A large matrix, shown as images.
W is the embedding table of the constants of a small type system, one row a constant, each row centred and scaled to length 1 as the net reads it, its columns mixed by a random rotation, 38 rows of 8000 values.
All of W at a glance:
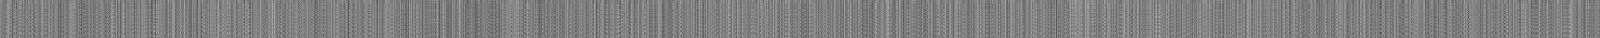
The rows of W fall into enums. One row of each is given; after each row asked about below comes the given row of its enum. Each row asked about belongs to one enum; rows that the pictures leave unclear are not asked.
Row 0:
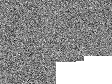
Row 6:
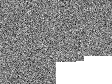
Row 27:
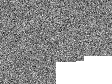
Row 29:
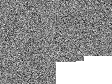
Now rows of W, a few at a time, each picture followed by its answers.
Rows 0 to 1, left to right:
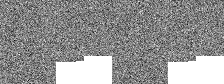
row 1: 6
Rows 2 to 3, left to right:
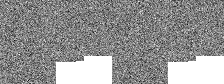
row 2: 0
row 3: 6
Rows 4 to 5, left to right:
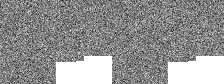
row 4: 6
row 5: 27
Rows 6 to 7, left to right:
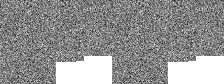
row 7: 6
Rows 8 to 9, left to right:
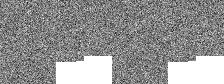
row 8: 6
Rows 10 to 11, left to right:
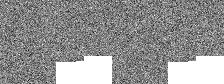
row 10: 0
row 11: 27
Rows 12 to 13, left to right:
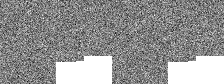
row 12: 6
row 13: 27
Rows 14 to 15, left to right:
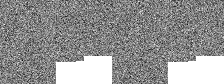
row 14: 29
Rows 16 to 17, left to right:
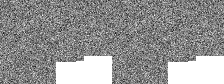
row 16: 27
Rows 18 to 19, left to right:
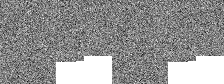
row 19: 0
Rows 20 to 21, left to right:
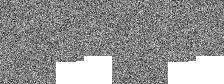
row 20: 27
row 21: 6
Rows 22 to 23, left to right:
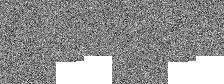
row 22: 0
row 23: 27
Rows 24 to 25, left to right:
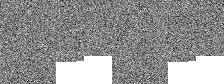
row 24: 6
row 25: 29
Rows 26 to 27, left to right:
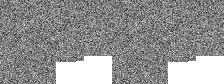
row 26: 27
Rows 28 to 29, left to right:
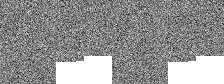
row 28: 6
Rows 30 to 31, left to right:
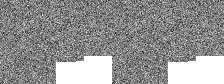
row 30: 27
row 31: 27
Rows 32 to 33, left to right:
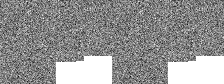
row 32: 6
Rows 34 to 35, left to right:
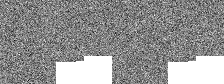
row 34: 0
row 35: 27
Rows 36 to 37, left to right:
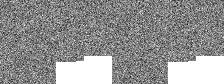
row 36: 27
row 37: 6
